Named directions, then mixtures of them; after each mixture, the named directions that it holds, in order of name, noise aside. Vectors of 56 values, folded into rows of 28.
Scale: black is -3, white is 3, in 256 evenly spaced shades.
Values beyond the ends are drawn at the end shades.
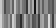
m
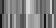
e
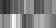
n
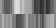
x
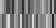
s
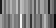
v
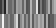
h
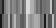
e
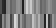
e, h, s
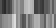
e, n, x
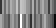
v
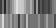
h, v, x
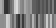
s, x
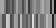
s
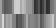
x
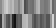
n, s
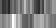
n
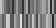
s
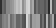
e, v, x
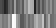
e, m, n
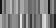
v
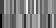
e, m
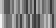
e, m
